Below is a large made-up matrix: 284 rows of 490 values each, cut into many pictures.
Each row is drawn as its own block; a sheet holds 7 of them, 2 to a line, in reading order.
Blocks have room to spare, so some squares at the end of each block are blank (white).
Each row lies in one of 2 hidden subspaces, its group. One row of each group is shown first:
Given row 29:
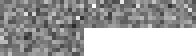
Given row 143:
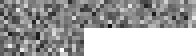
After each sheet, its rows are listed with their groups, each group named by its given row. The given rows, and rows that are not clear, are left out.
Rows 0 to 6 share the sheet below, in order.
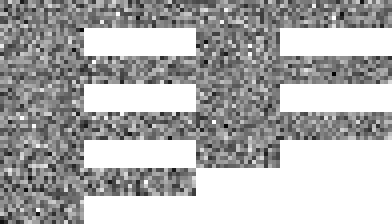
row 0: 143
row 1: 143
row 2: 29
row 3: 143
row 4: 29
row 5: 143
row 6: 143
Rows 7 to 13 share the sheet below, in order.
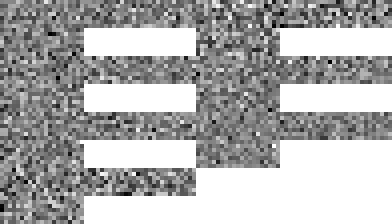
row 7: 29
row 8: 29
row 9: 143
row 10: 29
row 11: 143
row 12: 29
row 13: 29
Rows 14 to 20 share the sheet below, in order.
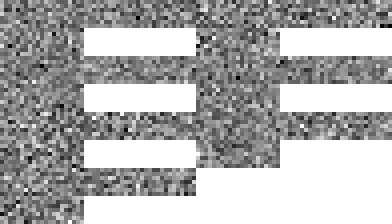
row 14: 143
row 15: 143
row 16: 143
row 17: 143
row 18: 29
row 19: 29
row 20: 143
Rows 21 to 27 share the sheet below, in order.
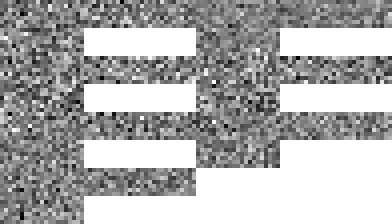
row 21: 29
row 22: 143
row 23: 143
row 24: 143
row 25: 143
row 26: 143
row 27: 29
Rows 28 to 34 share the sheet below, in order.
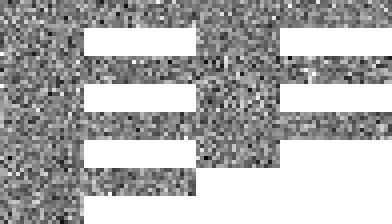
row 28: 143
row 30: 29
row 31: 143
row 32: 143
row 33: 143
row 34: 143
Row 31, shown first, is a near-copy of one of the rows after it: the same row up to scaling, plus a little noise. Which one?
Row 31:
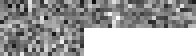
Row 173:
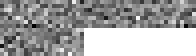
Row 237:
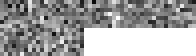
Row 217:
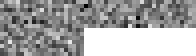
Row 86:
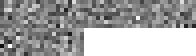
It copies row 237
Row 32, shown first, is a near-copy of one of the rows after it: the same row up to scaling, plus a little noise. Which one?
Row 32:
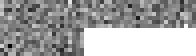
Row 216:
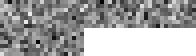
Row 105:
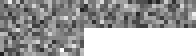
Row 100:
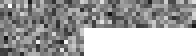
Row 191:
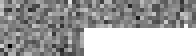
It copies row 191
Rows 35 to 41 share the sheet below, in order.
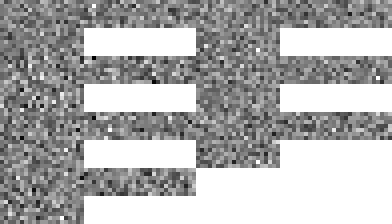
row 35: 29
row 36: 143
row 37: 143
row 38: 143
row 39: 29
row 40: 143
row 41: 143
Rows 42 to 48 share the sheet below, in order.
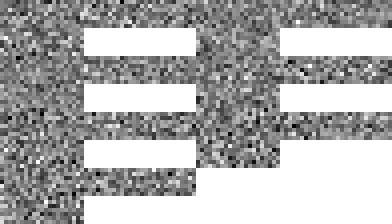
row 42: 29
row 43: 143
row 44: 29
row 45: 29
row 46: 143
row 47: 29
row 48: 29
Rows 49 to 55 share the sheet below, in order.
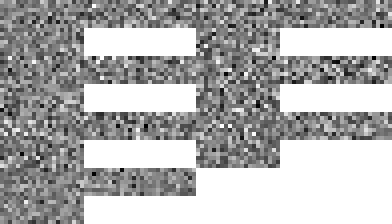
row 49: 29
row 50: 143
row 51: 143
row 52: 29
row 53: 143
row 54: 29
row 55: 29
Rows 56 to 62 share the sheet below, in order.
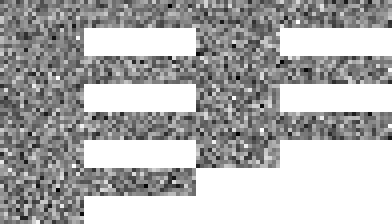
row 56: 29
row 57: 143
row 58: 29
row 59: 143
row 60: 29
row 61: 143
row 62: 29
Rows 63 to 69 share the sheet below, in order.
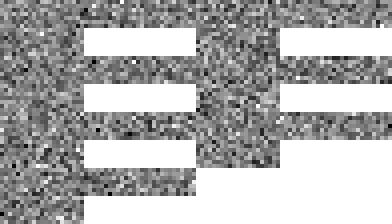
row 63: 29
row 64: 143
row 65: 29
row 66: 143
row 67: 29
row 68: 143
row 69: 143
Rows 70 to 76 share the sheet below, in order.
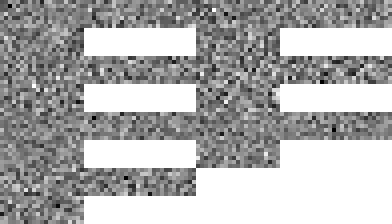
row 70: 143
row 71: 143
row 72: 29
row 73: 29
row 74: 29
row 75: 143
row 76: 143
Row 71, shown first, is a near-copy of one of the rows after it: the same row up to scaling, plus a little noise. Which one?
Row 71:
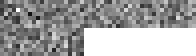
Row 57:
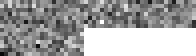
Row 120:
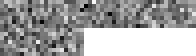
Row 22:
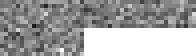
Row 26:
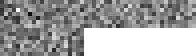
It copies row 26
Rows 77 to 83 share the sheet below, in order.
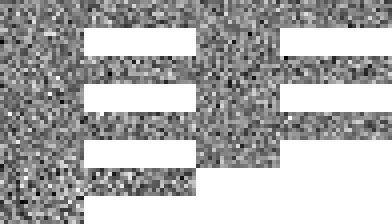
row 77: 29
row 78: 143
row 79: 29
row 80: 29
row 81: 143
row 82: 29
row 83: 29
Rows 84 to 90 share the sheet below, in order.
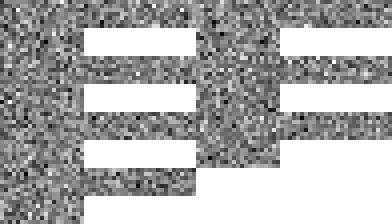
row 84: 143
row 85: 29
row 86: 143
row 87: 29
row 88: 29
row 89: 29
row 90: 143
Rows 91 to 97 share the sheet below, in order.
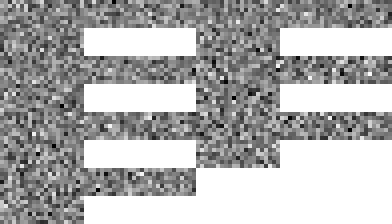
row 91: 143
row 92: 143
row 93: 143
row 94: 143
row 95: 143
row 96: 29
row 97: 29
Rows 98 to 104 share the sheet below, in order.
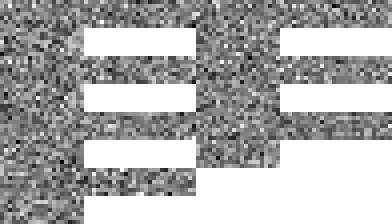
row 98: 143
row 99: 29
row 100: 143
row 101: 143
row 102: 143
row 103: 143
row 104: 29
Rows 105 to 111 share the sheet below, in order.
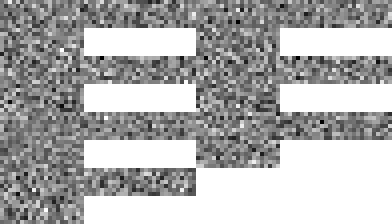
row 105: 143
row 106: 143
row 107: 143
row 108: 143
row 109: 29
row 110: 143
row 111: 143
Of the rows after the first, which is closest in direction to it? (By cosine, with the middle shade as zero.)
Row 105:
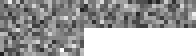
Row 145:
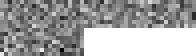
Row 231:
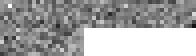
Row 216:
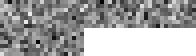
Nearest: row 231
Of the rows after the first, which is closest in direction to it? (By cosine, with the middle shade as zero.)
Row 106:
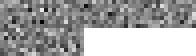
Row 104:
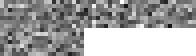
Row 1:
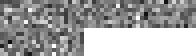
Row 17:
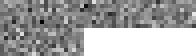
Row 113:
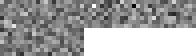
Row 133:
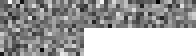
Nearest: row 17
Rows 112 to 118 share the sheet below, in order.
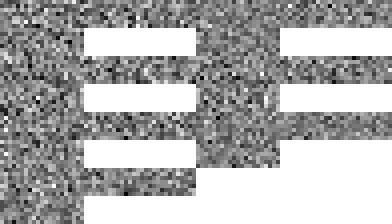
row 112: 143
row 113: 29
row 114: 143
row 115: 143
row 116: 29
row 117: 29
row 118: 29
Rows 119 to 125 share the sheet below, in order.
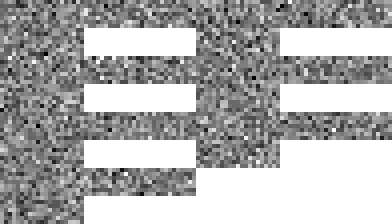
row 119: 29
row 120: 143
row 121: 143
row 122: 29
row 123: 29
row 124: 143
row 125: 29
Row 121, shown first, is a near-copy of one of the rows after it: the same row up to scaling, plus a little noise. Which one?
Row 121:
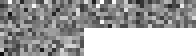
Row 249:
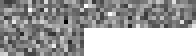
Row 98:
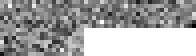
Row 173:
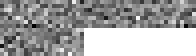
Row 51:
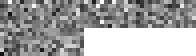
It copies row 51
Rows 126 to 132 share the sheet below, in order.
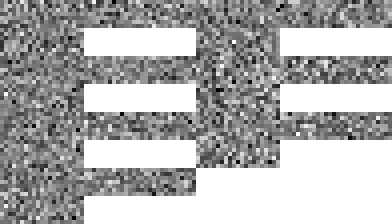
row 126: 143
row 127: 143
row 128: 143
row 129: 29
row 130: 29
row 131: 143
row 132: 143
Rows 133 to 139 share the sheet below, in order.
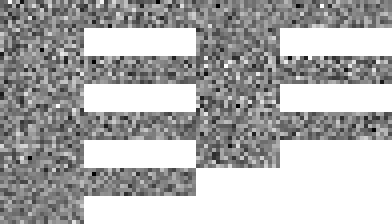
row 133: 143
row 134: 29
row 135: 29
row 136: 143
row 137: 29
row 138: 29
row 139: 29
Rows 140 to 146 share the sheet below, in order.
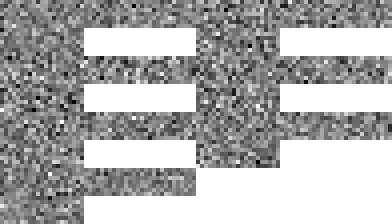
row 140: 29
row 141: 143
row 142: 143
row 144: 29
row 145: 143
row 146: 29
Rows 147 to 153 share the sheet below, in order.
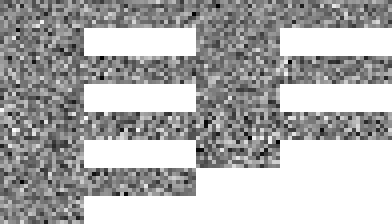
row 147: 143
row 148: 29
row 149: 143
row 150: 29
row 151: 143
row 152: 29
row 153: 29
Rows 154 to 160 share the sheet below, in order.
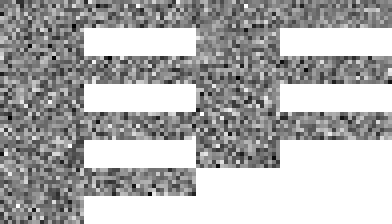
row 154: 29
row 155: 29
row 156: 29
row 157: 143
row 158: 143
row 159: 143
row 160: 143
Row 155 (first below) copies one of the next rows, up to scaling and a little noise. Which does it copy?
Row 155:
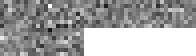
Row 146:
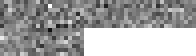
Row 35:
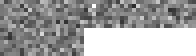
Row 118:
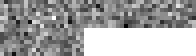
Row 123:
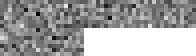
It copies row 146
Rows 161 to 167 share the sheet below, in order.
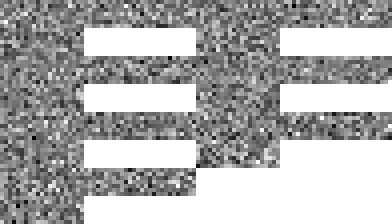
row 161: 29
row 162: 29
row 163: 29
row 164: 143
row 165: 143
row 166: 143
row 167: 29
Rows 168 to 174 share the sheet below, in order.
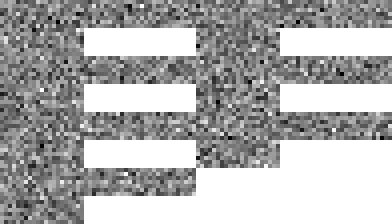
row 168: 29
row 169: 143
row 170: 29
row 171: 29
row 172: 29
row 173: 143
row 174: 29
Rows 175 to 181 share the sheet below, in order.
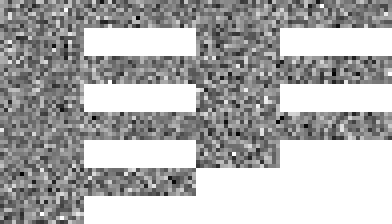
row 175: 143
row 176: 29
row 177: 143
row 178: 143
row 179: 29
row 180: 143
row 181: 29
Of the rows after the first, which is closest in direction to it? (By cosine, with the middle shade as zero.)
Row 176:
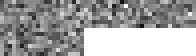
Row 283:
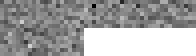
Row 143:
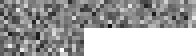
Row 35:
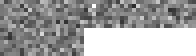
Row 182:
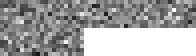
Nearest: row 283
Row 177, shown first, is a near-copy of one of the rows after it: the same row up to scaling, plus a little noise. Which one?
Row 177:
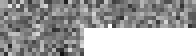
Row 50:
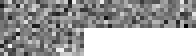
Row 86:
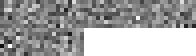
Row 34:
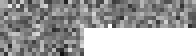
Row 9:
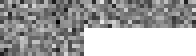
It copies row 34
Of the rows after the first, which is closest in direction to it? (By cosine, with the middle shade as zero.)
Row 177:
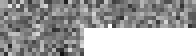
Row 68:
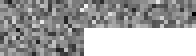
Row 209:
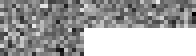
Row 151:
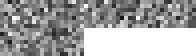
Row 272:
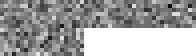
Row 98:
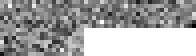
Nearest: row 151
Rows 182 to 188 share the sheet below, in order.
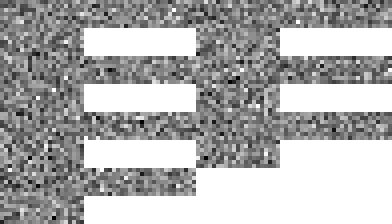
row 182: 29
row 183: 143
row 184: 143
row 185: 143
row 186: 29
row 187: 143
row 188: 143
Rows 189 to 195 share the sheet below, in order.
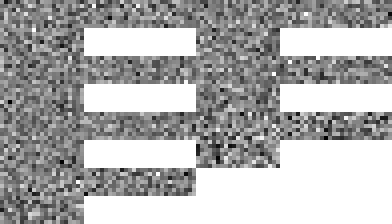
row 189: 29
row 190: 143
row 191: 143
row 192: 29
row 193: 143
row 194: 29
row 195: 29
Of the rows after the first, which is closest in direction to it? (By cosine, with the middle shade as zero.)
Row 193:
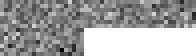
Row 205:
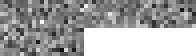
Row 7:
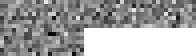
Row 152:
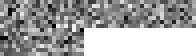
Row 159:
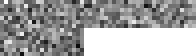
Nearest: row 205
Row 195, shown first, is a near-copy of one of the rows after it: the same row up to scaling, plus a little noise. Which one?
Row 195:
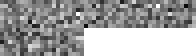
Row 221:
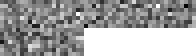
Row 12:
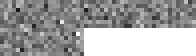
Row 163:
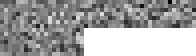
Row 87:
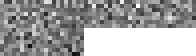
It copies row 221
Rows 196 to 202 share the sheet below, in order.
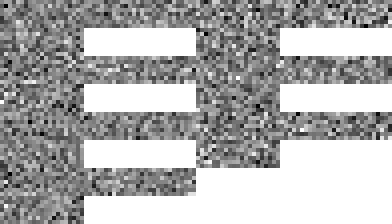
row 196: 29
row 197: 29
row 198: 143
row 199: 143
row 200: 143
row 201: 143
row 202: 143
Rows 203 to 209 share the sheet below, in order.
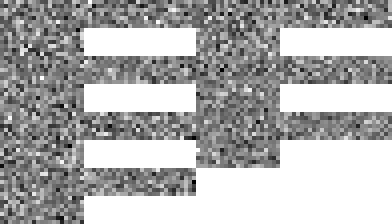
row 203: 29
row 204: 29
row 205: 143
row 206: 29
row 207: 143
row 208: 29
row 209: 143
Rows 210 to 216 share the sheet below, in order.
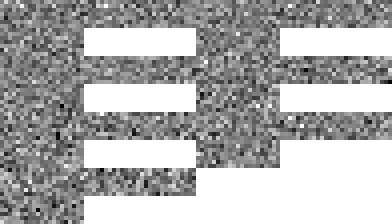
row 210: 29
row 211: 29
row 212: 143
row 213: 143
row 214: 143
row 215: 29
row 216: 143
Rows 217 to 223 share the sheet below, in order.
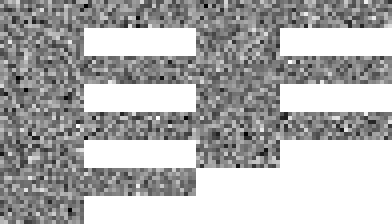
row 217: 143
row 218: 143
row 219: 29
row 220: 29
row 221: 29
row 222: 29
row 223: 143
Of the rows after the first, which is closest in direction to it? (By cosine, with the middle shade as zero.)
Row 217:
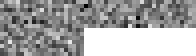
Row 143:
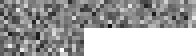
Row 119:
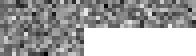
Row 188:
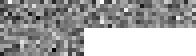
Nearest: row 143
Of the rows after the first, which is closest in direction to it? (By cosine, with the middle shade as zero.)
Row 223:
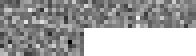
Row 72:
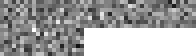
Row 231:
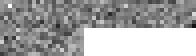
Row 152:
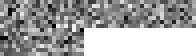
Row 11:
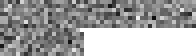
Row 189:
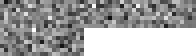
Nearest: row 11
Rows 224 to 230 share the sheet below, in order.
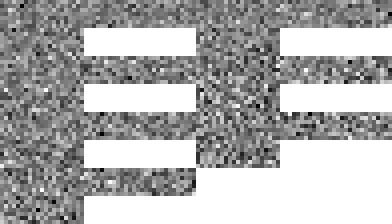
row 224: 29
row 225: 143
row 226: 29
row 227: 143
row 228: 143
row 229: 143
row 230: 143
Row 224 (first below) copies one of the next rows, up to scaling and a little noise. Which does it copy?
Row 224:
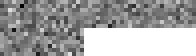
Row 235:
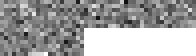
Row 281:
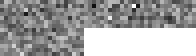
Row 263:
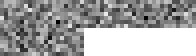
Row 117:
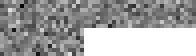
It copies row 117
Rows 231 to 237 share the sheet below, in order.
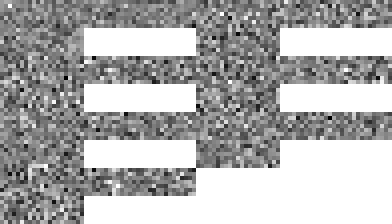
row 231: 143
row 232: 29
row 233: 143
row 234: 143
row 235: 29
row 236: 29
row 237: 143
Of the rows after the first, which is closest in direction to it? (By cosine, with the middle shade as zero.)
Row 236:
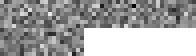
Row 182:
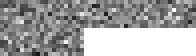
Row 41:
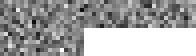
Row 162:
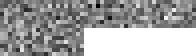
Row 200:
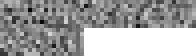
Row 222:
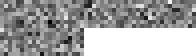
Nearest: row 222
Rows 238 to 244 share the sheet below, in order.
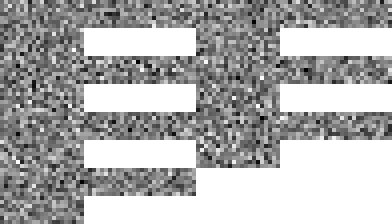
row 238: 143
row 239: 143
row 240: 29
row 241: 143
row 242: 29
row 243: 143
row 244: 29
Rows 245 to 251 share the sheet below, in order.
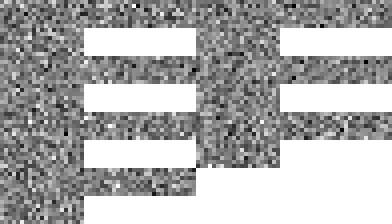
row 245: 29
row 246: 29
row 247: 143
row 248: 29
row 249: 143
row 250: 29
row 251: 143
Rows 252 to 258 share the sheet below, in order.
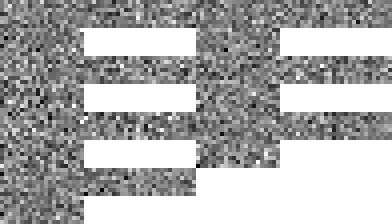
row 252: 143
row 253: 29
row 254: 143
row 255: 143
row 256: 143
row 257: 143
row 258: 143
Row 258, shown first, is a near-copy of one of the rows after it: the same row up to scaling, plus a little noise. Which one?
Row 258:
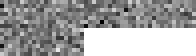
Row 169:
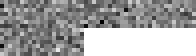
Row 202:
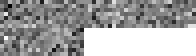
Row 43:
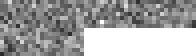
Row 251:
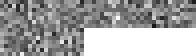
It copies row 169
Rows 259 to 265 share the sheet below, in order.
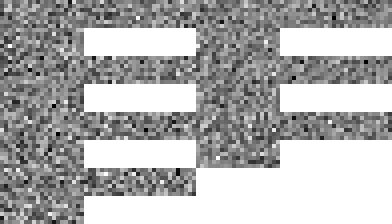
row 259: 143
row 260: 143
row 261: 143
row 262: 29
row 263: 29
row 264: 29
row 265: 29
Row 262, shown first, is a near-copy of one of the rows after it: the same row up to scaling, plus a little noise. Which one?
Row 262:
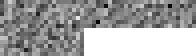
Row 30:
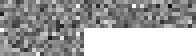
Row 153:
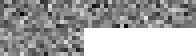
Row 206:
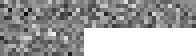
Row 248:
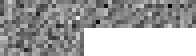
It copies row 248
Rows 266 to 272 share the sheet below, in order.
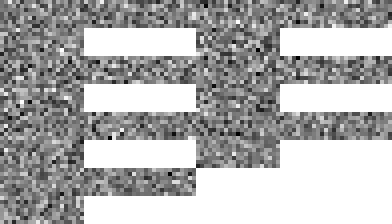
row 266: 143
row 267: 143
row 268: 29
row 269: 143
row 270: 143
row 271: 143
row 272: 29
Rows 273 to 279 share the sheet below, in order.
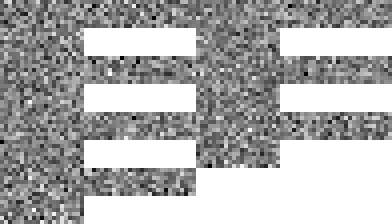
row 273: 29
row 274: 29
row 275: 29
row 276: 29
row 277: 29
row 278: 29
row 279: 143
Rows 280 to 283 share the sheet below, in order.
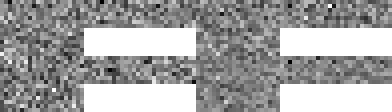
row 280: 143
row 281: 29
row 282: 143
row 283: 29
